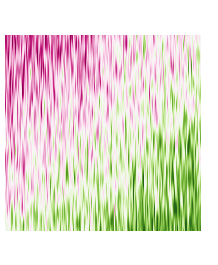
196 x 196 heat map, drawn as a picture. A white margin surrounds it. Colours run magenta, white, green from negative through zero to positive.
Streaks run downward. Neither half mirrors the other. There is an overall slope up to the bottom right. The bottom right is the ninth with the highest average. The top left is the ninth with the lowest average.
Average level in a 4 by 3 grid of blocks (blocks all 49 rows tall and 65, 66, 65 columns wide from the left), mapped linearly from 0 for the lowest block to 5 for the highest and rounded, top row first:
012 | 123 | 234 | 345
